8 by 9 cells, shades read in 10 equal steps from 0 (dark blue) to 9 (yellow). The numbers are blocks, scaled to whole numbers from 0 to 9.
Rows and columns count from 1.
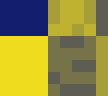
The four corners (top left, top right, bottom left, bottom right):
0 3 9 6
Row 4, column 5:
4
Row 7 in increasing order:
3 4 4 4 6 9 9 9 9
